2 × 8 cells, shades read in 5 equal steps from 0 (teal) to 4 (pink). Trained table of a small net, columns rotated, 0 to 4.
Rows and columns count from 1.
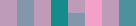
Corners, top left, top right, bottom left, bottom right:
3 1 3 1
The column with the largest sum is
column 6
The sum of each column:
6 4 6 0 5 8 6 2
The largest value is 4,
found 2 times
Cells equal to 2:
3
